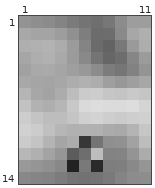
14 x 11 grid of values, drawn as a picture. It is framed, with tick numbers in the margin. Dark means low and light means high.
There are no regular stripes. The bottom middle is the roughest part. In the bottom middle lies a patch that is rougher than the rest. The ninth with the lowest average is the bottom middle.
